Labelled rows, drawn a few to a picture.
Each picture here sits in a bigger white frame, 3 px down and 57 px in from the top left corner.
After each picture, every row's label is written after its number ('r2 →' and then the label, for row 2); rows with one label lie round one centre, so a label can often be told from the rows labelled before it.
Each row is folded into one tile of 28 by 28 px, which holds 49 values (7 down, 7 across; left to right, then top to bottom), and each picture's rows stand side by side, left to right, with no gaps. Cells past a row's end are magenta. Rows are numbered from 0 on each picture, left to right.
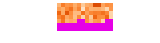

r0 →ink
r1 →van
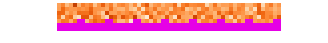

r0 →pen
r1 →pen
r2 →van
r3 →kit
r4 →kit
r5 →pen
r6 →kit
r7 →kit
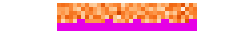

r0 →van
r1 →pen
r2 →kit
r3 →van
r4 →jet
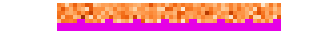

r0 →pen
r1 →kit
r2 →van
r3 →van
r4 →jet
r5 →ink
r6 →kit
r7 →kit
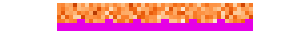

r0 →pen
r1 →ink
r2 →pen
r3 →ink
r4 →jet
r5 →van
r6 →pen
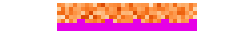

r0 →kit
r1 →pen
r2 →pen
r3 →pen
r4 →ink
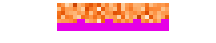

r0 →pen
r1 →jet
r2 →kit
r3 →kit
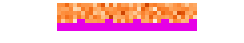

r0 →van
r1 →pen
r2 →ink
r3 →jet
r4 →ink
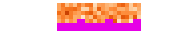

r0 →ink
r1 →kit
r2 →van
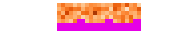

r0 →ink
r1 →ink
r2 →jet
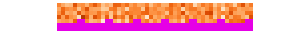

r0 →pen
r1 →van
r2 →jet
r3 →kit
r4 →jet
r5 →ink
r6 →pen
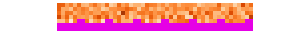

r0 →jet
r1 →van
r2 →ink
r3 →van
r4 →pen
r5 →ink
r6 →pen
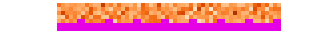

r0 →kit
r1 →pen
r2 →ink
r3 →pen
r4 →ink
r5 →jet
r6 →ink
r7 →jet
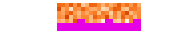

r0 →jet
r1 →van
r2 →jet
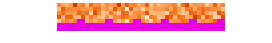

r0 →pen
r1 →ink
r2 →jet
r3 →kit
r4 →pen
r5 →pen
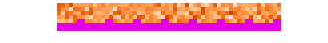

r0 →jet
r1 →kit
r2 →kit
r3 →pen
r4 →pen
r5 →pen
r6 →kit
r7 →kit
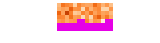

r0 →ink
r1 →van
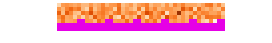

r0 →ink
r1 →kit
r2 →kit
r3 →kit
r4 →ink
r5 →van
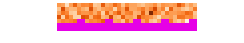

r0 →pen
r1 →pen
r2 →kit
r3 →ink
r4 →van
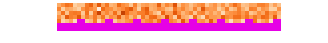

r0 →van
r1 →jet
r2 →ink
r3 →pen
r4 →kit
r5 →kit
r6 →van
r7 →van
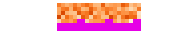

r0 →pen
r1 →pen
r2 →van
